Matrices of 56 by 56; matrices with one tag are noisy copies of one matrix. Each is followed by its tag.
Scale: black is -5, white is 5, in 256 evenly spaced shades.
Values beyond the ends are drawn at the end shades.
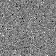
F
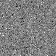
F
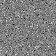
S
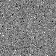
F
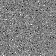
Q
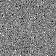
F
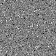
S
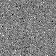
F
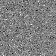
Q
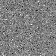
Q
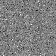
Q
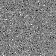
Q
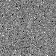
F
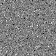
S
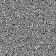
S
